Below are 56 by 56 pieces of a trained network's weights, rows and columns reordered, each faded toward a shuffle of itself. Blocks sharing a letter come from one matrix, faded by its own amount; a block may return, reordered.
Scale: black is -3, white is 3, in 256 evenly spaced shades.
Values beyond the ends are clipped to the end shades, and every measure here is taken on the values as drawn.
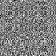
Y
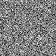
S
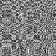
Y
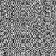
Y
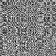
Y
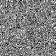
S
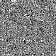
S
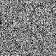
S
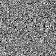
S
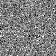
S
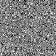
S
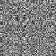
Y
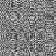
Y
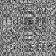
Y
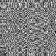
Y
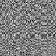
Y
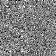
S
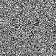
S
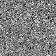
S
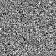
S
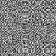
Y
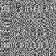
Y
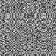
Y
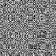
Y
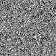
S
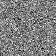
S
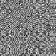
Y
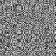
Y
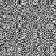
Y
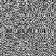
Y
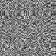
Y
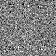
S
